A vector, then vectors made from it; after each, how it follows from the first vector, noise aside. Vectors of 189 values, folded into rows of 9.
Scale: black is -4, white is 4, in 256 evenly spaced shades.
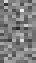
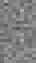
shrunk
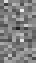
copied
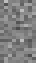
shrunk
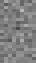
shrunk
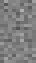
shrunk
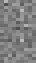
shrunk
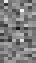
copied
